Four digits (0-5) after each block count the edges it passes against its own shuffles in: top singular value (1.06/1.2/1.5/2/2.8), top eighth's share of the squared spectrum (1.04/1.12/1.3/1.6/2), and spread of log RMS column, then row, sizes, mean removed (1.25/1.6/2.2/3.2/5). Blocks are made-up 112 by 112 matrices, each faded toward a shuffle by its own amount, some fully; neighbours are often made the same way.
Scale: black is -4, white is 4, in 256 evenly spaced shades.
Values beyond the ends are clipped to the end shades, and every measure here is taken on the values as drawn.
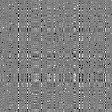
5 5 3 3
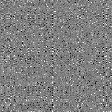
5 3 2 2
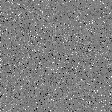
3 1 0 0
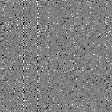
5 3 2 2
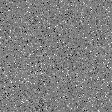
2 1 0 0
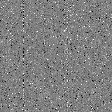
4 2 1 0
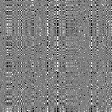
5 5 4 3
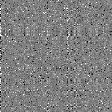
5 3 2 2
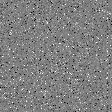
3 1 0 0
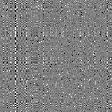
5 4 3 2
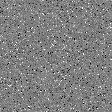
2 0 0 0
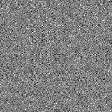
4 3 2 2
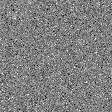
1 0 0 0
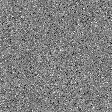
0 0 0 0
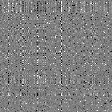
5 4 3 2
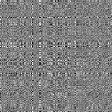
5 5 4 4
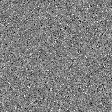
3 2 0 0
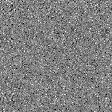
3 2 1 1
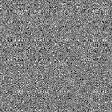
4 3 2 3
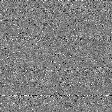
2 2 0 3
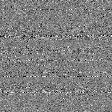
2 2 0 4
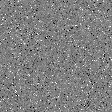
0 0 0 0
